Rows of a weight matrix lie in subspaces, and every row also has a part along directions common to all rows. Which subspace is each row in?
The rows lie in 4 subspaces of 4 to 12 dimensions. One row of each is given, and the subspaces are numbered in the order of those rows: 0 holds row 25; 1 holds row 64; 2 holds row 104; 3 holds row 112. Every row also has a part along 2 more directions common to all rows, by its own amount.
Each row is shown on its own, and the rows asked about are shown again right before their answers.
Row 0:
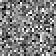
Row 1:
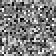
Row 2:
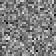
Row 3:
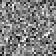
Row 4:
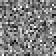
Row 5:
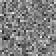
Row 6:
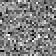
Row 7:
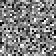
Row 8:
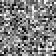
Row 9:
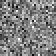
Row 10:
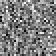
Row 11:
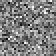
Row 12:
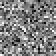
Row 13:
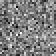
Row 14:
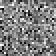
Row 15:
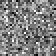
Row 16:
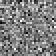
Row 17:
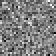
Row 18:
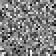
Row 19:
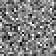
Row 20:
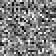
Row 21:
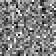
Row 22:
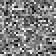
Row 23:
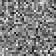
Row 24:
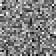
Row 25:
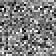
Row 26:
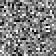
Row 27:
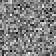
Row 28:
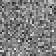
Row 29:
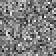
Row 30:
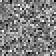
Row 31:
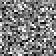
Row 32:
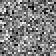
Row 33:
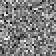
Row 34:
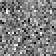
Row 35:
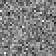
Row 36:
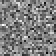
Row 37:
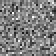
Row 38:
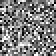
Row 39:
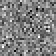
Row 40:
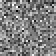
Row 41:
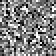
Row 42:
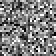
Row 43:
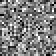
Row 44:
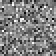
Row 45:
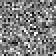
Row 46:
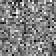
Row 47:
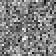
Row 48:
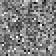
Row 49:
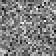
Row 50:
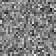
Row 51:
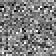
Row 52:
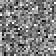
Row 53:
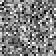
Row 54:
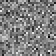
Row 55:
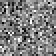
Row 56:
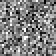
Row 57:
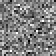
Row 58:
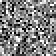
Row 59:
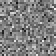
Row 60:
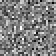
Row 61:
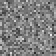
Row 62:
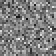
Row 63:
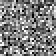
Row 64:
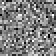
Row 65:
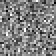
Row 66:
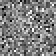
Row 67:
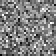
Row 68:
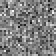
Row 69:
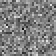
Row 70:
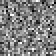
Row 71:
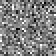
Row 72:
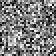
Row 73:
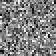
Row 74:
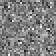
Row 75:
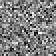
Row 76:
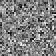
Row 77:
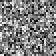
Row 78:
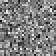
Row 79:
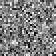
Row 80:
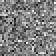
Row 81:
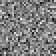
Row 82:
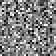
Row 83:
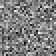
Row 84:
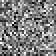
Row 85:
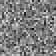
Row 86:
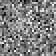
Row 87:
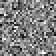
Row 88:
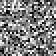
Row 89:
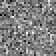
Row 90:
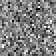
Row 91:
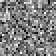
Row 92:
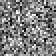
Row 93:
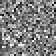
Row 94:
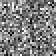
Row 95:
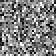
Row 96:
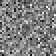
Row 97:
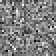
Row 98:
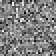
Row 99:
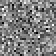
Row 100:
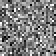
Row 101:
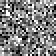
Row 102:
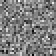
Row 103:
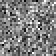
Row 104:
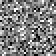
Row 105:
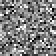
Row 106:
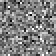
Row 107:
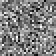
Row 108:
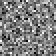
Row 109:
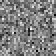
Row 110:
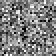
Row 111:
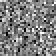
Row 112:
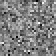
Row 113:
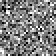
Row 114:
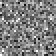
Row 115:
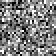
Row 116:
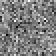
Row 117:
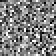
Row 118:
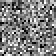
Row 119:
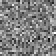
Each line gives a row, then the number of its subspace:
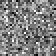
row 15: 2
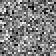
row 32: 0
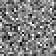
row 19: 1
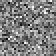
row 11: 0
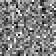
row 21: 2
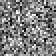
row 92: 3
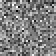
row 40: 1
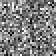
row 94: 1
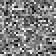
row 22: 2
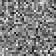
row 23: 2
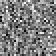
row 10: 3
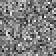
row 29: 1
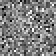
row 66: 3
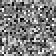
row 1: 0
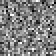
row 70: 3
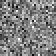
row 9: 1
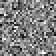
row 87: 2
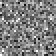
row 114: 2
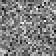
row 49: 3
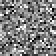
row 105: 1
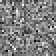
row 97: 0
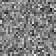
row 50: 1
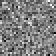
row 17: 1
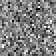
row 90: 3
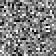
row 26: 3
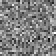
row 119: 1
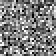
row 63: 2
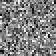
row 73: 1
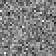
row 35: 2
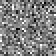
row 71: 1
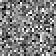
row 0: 3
